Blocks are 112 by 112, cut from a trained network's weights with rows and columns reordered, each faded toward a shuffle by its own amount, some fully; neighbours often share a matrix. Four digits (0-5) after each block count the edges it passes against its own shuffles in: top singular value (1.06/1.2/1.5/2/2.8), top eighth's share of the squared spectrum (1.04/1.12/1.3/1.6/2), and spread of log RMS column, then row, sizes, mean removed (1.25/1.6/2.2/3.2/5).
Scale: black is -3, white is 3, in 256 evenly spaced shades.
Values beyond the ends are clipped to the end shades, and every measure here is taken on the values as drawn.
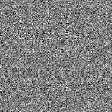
4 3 2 2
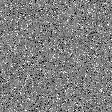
0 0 0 0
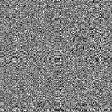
5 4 2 3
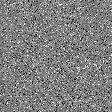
1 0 0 0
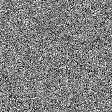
3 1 0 0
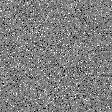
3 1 0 1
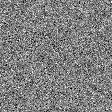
0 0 0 0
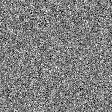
0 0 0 0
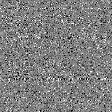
3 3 1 3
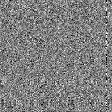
4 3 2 1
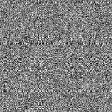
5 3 2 3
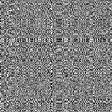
5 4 2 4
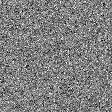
0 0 0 0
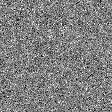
1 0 0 0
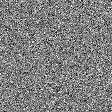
0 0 0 0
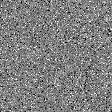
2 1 0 1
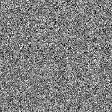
3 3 2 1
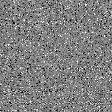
3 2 0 2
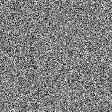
3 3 1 2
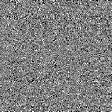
3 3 2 2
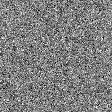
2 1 0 0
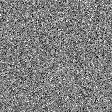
1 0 0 0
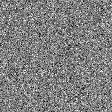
2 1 0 1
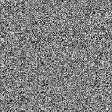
3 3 2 2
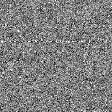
3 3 1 2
